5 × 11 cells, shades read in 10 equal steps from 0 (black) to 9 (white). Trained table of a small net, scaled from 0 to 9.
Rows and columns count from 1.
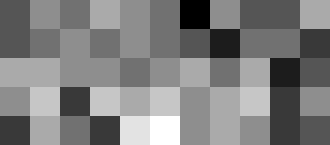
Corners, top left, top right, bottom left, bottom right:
3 6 2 3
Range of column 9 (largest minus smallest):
4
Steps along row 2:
up up down up down down down up same down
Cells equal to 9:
1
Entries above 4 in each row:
5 2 7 9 6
